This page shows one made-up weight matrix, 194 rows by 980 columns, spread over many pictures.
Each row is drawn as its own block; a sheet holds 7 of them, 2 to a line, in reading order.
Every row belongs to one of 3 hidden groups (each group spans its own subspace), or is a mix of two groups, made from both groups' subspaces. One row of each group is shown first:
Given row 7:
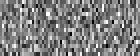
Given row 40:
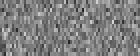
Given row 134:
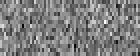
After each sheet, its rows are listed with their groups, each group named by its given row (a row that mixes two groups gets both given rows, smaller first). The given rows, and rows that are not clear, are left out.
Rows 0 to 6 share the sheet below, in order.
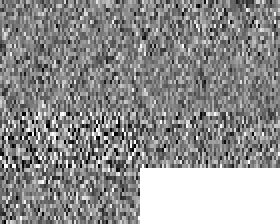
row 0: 40
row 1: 40
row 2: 40
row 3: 40 and 134
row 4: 7
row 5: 7 and 40
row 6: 40 and 134
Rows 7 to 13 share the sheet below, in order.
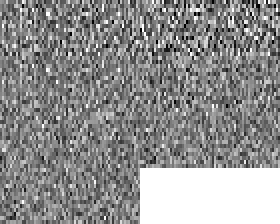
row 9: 7
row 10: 7
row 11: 40
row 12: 134
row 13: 134
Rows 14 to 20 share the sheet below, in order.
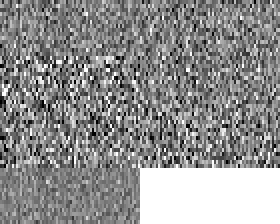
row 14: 7 and 40
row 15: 7
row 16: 40
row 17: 7
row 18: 134
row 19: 7
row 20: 7
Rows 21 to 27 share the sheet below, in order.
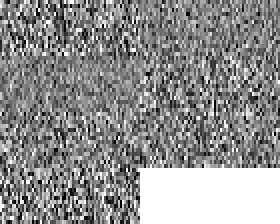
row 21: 40
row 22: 7
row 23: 7
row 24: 134
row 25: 40 and 134
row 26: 40
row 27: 40
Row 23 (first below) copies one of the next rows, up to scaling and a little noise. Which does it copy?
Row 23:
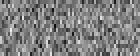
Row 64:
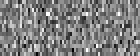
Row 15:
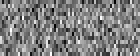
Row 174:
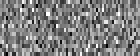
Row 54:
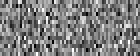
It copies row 15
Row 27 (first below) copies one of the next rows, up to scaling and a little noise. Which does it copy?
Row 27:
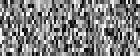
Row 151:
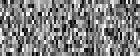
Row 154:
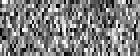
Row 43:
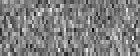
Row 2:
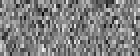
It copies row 151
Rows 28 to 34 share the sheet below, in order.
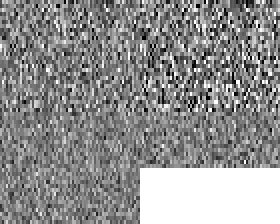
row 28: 40
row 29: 40
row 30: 7
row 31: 7 and 134
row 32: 40
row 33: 134
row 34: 7
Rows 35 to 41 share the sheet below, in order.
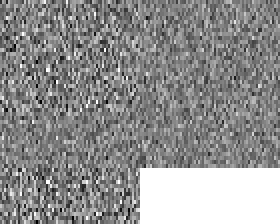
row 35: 134
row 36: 134
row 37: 7
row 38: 134
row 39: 7
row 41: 7
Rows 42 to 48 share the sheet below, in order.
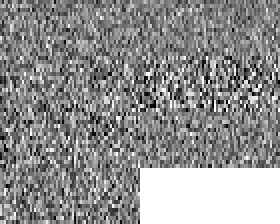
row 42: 7
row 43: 40
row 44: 40 and 134
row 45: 134
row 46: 134
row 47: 7 and 134
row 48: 134
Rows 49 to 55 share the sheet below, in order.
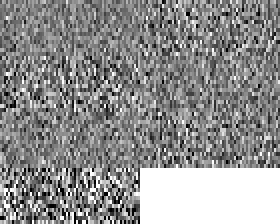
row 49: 134
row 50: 7
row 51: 134
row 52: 134
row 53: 40
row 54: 7
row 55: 40 and 134
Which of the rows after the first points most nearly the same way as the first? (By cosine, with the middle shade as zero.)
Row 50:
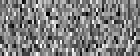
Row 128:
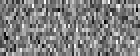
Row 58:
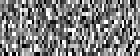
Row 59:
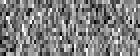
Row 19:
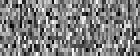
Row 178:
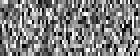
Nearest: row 19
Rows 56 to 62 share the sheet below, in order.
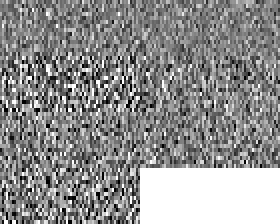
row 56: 7
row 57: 40
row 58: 7
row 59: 40 and 134
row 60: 7
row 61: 134
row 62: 7
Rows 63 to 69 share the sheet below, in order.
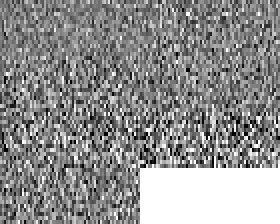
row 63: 134
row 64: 7
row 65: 134
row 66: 7
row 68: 134
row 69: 7 and 134
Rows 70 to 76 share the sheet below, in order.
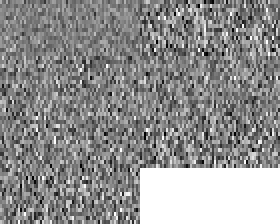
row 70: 134
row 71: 40
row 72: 40
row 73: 134
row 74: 7 and 134
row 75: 134
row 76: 7
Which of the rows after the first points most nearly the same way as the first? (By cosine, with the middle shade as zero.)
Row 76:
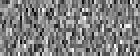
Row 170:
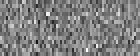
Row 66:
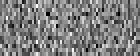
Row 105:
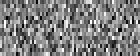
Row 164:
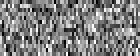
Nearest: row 66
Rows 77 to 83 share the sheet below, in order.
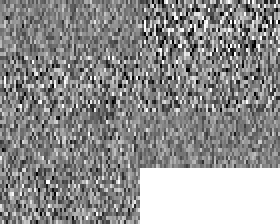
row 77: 134
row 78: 134
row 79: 134
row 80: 7
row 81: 40
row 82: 134
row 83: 7
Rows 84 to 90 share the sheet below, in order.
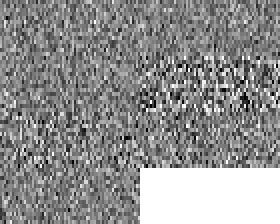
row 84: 134
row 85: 134
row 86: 134
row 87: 40 and 134
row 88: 7
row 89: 7
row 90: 40
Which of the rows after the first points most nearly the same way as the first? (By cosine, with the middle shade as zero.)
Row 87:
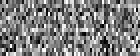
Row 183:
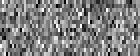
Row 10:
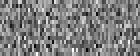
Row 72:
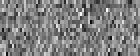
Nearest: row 10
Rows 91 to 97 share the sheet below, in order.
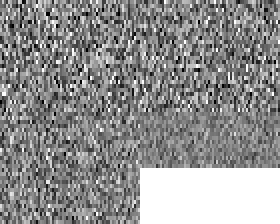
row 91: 7
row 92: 40 and 134
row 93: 40
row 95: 7
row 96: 134
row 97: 7
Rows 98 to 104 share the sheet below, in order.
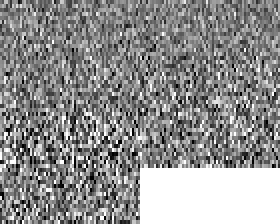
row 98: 7
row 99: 134
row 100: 134
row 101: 7 and 134
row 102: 134
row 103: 40 and 134
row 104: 40 and 134
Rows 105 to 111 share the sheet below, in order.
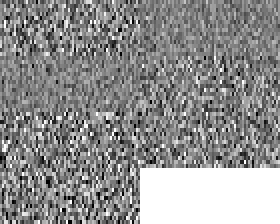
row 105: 134
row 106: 134
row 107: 7
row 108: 40
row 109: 40
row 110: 134
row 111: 7
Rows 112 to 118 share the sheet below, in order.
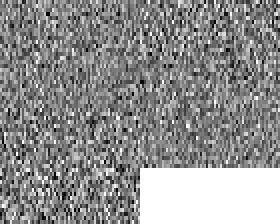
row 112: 7
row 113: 40
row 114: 7 and 40
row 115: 134
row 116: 40 and 134
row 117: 7
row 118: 40
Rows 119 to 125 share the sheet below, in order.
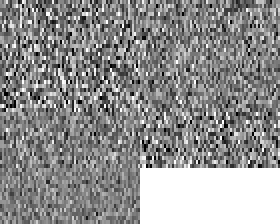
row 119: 7
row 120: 40
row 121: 134
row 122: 7
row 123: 134
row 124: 40
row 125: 7
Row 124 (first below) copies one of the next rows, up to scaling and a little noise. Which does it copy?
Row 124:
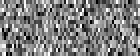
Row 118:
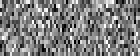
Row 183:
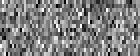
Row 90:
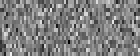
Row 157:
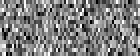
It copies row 157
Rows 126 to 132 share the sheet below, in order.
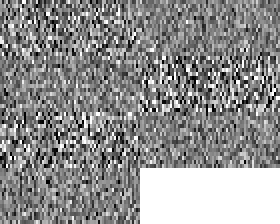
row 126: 7
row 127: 40 and 134
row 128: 134
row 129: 7
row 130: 40
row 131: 134
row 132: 7
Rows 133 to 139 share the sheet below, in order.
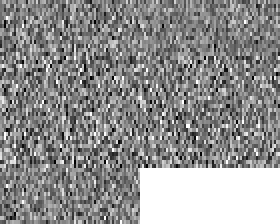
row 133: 134
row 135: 7 and 40
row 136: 40
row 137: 134
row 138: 7
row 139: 134
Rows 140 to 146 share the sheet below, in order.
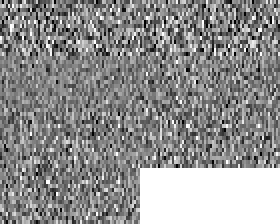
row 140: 7
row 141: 134
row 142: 7
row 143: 7
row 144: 7 and 134
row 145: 7
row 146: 7
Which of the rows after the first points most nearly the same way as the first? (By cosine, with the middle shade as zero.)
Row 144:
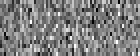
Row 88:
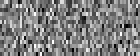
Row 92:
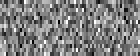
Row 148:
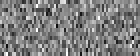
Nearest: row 88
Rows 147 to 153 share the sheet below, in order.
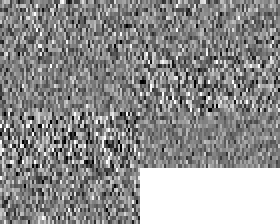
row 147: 7
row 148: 7 and 40
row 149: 40
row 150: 7 and 134
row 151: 40
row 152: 7
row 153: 40
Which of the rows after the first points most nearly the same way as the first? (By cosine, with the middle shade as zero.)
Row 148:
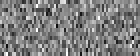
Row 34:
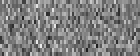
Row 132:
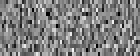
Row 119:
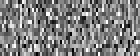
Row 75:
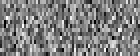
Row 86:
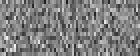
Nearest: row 34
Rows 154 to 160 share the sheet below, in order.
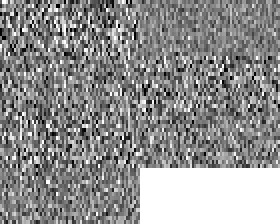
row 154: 40
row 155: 7 and 40
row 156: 40
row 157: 40
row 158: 7
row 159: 7
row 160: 7
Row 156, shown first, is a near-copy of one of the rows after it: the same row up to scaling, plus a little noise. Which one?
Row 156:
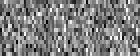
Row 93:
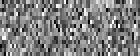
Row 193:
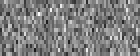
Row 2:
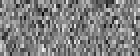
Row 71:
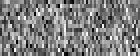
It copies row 193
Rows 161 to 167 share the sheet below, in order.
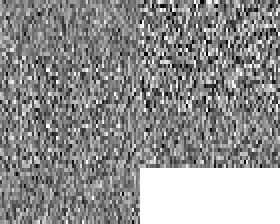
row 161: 40 and 134
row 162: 7
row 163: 7
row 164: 7 and 40
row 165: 7
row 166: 134
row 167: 7 and 40
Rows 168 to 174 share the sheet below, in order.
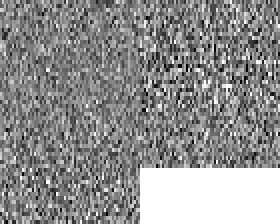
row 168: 40
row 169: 134
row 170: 7
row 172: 134
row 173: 134
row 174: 7
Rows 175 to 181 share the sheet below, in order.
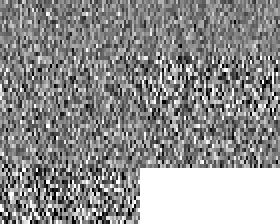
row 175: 7
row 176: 7 and 134
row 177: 40
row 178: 7 and 40
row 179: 7
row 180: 7 and 134
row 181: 7
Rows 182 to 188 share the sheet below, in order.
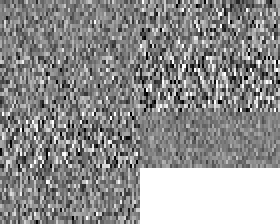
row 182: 134
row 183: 40
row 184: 7 and 40
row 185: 7 and 134
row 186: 7
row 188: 7
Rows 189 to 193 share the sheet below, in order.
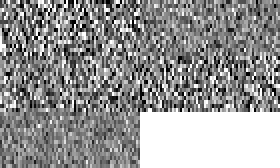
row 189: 40
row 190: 40 and 134
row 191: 134
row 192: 40
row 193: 40
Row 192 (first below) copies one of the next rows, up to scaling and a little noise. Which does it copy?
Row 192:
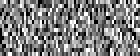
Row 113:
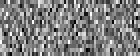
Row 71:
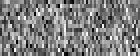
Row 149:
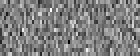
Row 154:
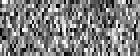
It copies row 149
